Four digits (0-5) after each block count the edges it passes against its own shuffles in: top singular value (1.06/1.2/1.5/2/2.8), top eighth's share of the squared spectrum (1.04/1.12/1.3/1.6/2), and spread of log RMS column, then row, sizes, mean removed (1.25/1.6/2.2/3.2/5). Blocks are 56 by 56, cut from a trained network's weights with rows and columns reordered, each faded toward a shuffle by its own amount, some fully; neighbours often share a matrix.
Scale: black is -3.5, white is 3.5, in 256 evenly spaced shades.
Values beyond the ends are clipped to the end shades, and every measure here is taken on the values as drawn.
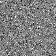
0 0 0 0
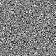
2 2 0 1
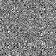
3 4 2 2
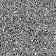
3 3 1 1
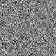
3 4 2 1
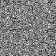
3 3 1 1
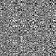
3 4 3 2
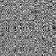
4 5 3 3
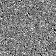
1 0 0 0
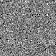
2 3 0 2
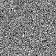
2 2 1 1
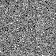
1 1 0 0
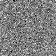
2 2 0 0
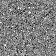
0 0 0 0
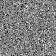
2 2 0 0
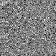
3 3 1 1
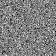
0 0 0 0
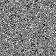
0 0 0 0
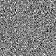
3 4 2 1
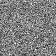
1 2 0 0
